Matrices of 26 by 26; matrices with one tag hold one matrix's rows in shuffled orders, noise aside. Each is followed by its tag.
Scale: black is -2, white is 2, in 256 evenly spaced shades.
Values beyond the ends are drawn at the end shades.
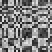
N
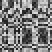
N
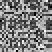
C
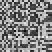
C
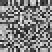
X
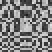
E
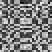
E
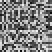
C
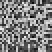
C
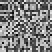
X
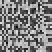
C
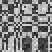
N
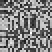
X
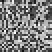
C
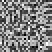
C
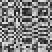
N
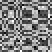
N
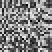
C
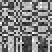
N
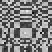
E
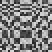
E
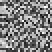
X
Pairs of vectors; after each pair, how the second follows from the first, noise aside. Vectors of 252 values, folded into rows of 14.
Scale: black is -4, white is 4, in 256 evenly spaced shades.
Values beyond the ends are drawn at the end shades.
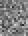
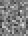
sign-scrambled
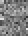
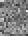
wrapped around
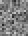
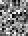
scaled up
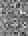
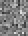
sign-scrambled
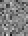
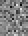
wrapped around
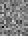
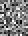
scaled up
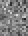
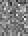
sign-scrambled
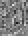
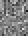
wrapped around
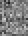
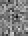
wrapped around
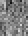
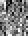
scaled up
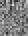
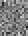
wrapped around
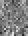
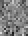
negated
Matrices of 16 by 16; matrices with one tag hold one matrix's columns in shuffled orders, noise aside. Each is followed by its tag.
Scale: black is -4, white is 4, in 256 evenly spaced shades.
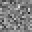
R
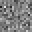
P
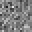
P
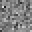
P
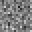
P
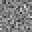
R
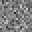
R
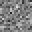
R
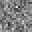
P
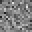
R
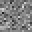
R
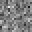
P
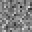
P
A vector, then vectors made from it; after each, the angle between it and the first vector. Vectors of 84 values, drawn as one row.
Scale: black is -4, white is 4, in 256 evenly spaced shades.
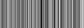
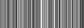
nearly opposite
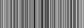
partly aligned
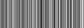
nearly parallel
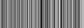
nearly parallel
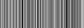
orthogonal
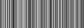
partly opposed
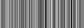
partly aligned
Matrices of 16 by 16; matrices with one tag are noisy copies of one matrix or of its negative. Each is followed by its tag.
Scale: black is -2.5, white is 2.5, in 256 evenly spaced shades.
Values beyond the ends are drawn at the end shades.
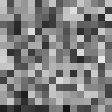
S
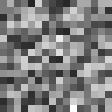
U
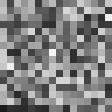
S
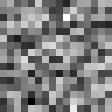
U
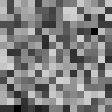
S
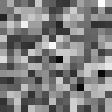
U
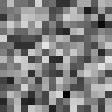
U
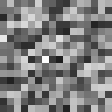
U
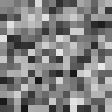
U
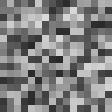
U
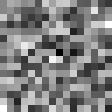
U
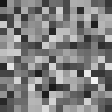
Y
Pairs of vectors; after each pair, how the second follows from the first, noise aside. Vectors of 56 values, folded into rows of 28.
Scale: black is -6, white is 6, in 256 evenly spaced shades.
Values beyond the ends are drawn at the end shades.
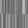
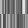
scaled up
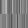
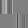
partly zeroed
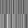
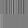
partly zeroed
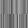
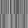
reversed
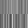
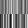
scaled up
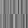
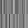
reversed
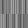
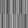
reversed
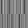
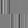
partly zeroed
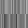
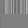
partly zeroed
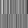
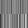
reversed
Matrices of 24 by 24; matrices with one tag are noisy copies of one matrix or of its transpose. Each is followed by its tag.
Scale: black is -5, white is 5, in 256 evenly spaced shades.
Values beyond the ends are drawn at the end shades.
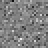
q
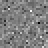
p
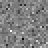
p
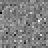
q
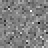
p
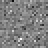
q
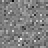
q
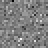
q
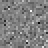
p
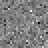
p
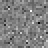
p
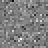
q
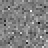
p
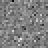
q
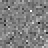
p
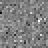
q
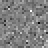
p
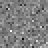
p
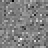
q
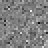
p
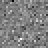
q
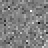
p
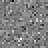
q
